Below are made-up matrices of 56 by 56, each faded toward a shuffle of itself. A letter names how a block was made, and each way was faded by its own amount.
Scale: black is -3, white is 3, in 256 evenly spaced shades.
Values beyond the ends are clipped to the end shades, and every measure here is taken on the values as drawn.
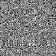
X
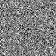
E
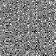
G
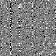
G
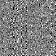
G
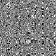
G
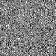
X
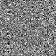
E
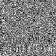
E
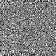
X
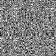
E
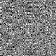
X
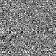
X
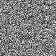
E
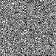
E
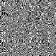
G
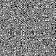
X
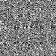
X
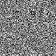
E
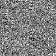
E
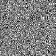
E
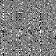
G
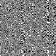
G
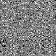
X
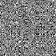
X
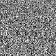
E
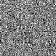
E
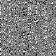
G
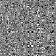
G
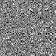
X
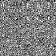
X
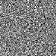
E
